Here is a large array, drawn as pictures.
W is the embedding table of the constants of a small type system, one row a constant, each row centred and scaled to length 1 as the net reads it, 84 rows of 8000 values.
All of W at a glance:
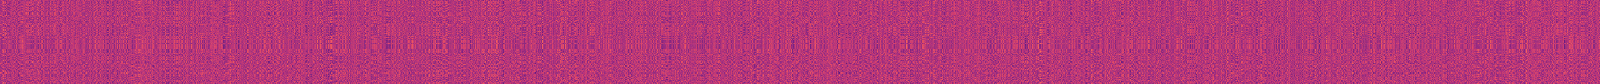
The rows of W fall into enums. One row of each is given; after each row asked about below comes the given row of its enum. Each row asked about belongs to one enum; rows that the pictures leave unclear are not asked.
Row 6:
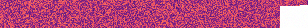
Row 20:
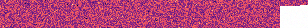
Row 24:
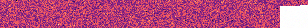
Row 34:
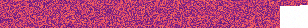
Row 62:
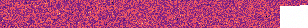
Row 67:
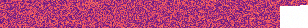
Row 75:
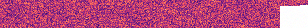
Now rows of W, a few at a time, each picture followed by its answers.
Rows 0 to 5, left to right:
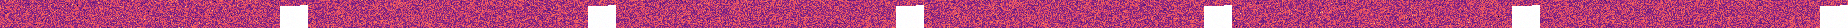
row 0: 20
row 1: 67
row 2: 34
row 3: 67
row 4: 62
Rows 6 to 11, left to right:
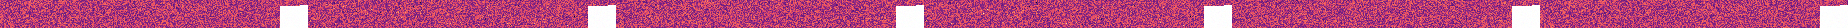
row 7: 62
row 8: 67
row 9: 62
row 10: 34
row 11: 6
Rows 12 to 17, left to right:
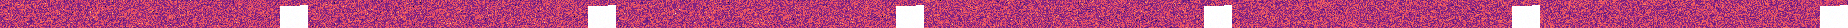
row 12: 62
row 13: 62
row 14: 62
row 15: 24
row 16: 67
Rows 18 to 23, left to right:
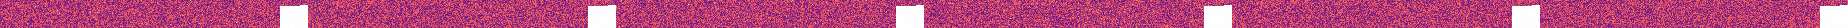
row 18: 62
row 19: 6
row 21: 75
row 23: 34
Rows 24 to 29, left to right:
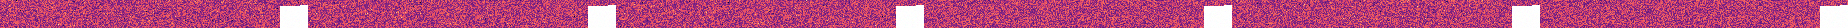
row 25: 62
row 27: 34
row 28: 20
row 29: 34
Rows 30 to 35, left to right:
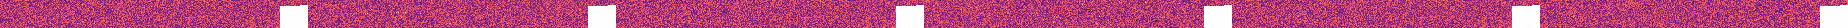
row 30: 34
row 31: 62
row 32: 34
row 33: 24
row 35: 67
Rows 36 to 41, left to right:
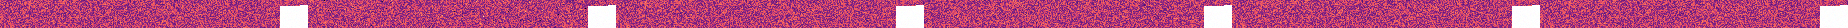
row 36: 6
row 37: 24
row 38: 6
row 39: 67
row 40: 6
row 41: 6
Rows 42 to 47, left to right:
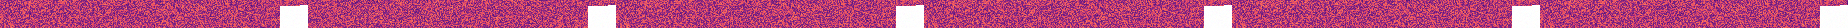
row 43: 34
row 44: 6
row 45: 6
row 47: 6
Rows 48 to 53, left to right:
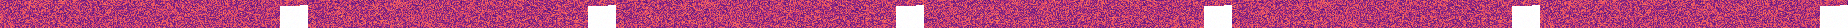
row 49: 67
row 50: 67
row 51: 34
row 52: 67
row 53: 6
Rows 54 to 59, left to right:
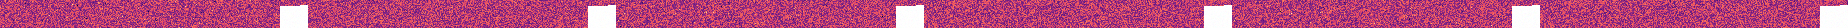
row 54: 20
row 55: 34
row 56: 62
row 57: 6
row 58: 62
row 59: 6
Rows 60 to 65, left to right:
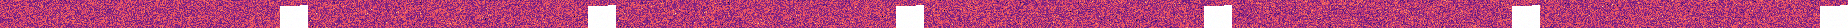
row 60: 34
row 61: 62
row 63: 24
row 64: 75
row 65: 20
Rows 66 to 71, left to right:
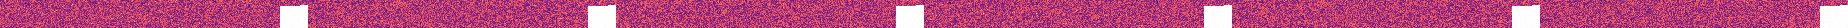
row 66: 20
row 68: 6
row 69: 62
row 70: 67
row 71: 34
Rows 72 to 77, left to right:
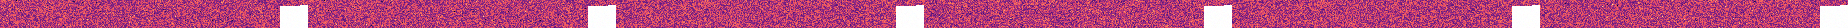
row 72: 24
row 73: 24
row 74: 67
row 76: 67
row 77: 20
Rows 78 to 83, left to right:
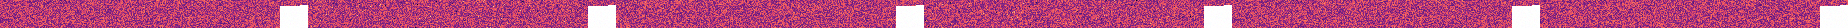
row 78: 34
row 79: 20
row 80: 6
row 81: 62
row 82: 34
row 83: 67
